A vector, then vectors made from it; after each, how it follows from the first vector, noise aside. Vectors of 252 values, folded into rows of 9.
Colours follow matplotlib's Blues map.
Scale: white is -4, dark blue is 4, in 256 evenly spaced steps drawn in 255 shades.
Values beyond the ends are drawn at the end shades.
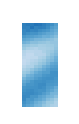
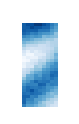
scaled up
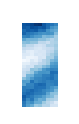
scaled up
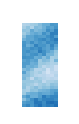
reversed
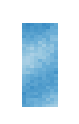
shrunk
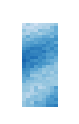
negated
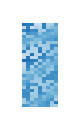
sign-scrambled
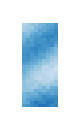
reversed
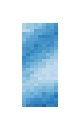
reversed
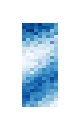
scaled up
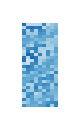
sign-scrambled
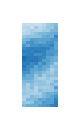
negated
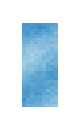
shrunk
